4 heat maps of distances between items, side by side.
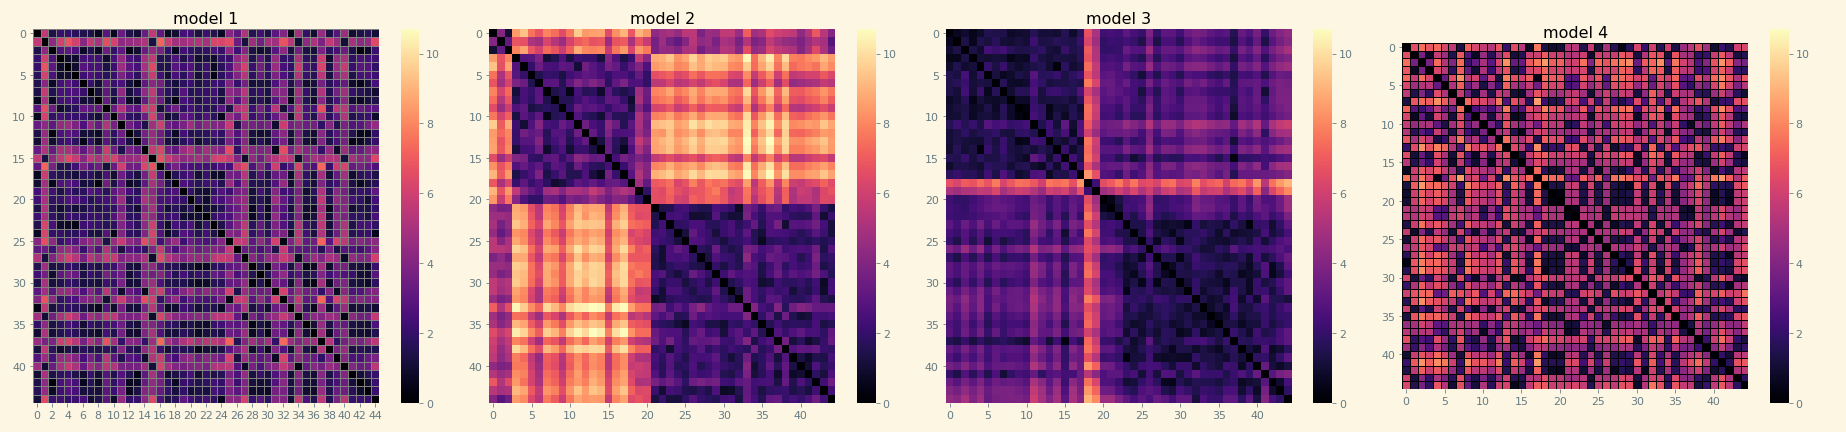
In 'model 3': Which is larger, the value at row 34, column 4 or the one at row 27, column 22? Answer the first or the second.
the first
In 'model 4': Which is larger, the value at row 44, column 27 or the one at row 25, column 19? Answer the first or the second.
the first
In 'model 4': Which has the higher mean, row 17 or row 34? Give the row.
17
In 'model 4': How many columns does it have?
45
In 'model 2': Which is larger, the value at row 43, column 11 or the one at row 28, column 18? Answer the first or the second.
the first
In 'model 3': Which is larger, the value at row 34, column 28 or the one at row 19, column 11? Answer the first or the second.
the second
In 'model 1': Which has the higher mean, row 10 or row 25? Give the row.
25
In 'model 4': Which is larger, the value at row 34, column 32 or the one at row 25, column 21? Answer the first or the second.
the first
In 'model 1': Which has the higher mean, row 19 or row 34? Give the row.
34
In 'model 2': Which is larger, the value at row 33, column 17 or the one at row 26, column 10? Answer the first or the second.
the first
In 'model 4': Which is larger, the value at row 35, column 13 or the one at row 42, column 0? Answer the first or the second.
the first
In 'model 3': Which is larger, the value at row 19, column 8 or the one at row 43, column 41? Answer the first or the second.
the first
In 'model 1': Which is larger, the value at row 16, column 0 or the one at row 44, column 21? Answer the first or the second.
the first
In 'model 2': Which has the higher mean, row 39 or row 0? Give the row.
0
